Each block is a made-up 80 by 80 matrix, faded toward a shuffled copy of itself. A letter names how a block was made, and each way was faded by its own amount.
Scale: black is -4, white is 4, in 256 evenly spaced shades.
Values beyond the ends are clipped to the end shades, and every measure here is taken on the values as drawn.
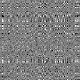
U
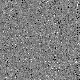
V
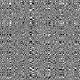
U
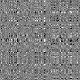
U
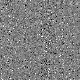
V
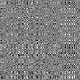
U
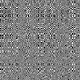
U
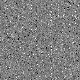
V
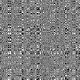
U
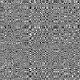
U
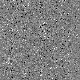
V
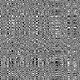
U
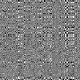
U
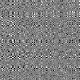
U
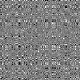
U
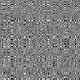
U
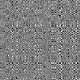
U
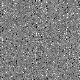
V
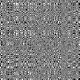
U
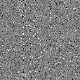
V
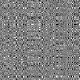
U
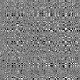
U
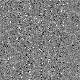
V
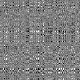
U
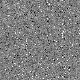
V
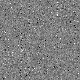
V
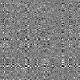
U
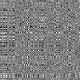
U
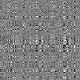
U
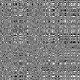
U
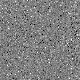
V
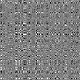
U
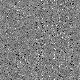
V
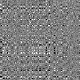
U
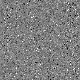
V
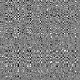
U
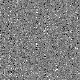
V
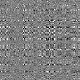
U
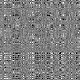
U
